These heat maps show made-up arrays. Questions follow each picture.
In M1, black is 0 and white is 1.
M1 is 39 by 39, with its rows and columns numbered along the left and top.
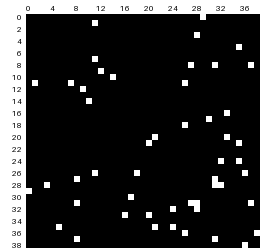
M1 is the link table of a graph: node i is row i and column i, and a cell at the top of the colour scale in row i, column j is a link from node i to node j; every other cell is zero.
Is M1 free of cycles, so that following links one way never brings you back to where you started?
no
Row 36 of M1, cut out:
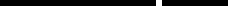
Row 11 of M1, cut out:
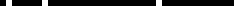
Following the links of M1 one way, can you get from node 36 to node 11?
yes
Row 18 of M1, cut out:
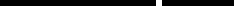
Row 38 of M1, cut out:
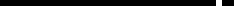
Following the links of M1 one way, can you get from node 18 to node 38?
yes
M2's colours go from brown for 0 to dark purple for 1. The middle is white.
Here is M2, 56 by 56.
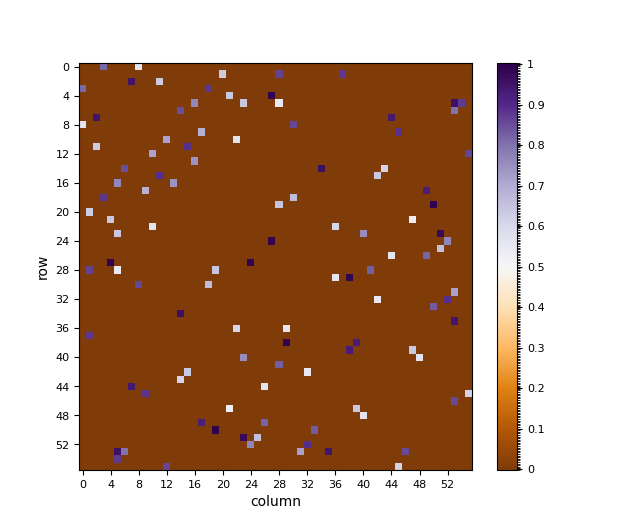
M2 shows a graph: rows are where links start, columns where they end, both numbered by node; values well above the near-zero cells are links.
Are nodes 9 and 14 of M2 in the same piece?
no
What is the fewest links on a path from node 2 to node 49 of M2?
4
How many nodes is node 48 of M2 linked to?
1
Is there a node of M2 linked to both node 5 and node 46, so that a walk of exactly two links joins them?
yes
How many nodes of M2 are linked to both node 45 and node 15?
0
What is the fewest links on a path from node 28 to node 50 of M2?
2
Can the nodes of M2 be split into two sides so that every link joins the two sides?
no
